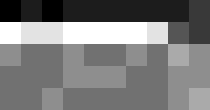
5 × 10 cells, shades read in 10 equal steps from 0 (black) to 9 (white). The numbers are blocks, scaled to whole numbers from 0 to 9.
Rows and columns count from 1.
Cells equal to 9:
5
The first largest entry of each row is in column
10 1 9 4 10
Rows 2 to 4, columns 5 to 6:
9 9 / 4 4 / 5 5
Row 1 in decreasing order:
2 1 1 1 1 1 1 1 0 0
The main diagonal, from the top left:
0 8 4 5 4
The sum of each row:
9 74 46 45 44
